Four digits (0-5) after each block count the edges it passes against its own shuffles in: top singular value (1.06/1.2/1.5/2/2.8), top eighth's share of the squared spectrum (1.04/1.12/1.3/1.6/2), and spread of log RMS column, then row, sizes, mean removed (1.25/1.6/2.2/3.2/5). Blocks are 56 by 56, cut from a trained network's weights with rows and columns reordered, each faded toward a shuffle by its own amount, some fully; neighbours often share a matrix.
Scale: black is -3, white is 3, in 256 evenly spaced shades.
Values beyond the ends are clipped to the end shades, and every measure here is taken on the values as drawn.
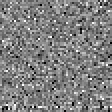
2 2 0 1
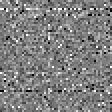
3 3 0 2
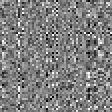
4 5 3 1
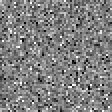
1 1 0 0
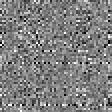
3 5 3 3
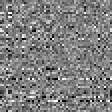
3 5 2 3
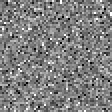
1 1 0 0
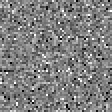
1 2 0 1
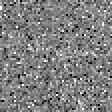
0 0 0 0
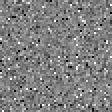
1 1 0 0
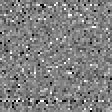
3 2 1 1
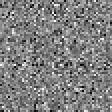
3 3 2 1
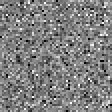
2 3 1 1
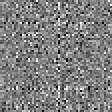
3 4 3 2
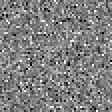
0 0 0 0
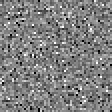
0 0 0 0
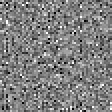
2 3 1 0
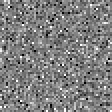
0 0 0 0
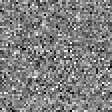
2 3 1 1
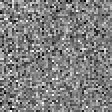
3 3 2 1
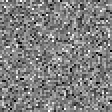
0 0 0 0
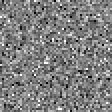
1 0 0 0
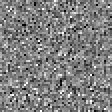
1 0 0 0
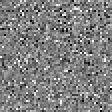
2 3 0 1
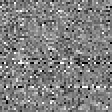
3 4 1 2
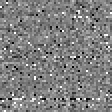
3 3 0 1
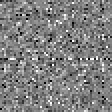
3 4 1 2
